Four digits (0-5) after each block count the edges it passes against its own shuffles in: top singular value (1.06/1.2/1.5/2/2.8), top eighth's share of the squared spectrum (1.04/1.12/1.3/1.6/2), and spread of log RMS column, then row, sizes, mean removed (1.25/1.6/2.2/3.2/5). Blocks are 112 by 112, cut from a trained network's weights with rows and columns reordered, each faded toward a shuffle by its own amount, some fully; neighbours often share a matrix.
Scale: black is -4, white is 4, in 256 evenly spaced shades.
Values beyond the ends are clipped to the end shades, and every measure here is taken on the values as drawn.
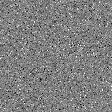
2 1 0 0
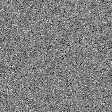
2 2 0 0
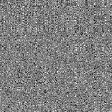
4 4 2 2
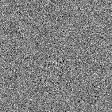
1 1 0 0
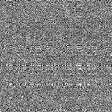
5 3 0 3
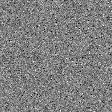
2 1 0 0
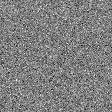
0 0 0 0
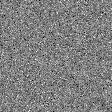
0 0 0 0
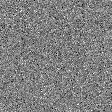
2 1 0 0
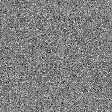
3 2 0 1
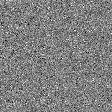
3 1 0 1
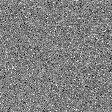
1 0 0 0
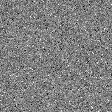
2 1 0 0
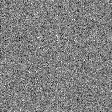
1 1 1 1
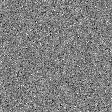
0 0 0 0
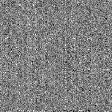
3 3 2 2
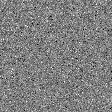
2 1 0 0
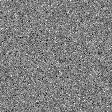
0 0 0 0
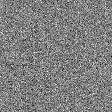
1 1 0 0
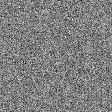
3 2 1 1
